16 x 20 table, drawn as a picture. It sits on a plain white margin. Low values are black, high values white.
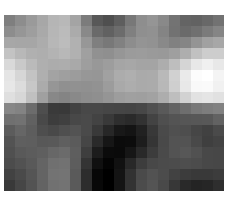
The ninth with the lowest average is the bottom middle. The top part is higher, up to a seam about 50% of the way down. No lone cell stands out from its neighbours.
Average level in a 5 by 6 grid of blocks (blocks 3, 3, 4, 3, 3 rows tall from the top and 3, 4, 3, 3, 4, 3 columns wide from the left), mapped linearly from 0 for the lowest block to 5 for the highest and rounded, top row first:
342333
443345
322234
221011
120111
